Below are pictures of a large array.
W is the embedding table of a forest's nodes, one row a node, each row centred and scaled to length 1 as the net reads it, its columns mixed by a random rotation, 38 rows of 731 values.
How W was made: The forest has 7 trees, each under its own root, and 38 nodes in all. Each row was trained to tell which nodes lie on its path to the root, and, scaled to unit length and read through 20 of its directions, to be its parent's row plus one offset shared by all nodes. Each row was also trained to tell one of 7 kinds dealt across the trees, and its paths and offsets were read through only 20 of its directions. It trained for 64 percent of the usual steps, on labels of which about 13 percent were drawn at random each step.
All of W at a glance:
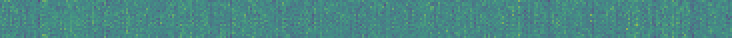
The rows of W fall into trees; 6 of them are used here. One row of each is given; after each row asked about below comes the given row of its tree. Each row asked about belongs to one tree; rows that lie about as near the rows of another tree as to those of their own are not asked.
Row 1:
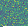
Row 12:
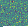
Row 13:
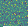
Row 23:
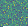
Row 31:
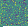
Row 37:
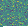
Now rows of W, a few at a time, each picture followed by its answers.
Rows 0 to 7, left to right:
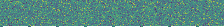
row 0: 1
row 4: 37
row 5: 23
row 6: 31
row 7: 37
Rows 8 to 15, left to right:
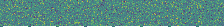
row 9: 31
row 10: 13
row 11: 23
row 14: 23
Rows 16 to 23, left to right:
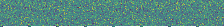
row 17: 12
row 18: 23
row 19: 13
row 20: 37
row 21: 12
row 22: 13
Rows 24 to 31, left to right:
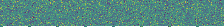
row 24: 37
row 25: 13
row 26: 23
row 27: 31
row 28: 13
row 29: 37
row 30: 23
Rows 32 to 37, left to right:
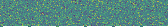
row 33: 13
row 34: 37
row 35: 1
